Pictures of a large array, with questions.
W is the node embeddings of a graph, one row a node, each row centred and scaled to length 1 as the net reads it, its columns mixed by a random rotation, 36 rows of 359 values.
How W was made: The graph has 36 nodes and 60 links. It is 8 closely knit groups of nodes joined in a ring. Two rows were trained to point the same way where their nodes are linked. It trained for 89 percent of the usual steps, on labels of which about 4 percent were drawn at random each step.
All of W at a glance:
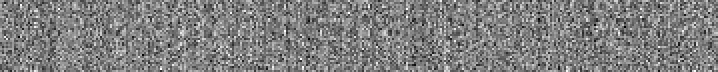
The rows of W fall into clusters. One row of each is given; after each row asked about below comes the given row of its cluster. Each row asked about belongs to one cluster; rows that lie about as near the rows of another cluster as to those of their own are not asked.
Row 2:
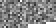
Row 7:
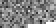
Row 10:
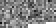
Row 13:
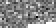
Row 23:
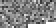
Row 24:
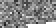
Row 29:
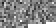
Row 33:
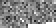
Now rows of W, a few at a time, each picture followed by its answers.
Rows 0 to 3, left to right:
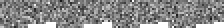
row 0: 24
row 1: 7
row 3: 29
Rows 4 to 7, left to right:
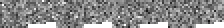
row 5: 13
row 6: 24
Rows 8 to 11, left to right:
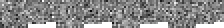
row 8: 23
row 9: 10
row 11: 13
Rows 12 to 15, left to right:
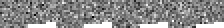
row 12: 7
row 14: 24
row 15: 29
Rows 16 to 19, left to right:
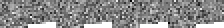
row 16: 29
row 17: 29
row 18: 2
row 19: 10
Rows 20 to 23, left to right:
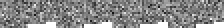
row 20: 24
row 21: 33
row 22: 33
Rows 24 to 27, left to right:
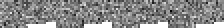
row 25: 13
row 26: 23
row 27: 2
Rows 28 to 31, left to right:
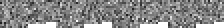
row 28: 10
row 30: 2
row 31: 23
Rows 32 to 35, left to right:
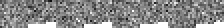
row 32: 10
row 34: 33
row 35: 13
